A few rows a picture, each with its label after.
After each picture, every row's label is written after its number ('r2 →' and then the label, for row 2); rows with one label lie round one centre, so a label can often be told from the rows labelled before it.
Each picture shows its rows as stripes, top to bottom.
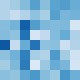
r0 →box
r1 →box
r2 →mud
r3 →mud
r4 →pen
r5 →mud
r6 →mud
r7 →box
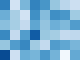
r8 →pen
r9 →box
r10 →box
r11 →pen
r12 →mud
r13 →pen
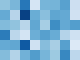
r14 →mud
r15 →mud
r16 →box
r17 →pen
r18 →mud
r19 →box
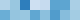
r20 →mud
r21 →box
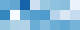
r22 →mud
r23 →pen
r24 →box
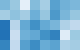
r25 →box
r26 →box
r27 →pen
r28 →pen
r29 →pen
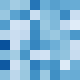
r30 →box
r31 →mud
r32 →pen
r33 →box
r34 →pen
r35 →mud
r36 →pen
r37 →box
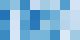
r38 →mud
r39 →pen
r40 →pen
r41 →pen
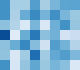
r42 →box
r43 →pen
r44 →box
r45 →pen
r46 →mud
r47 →box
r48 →pen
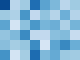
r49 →pen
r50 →mud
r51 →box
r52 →mud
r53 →box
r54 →pen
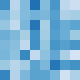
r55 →pen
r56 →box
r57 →box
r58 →box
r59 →box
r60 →mud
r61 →box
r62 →pen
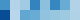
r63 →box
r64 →pen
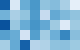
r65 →pen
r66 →box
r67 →pen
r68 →box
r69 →mud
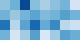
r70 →mud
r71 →box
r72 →pen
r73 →box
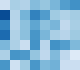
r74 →box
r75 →pen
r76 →pen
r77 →pen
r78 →box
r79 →mud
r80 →pen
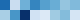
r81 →pen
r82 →mud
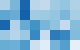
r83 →mud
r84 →mud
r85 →pen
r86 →box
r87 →mud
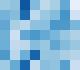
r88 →mud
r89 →mud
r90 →box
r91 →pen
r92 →box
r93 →pen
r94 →mud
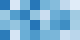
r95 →pen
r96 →mud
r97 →box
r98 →pen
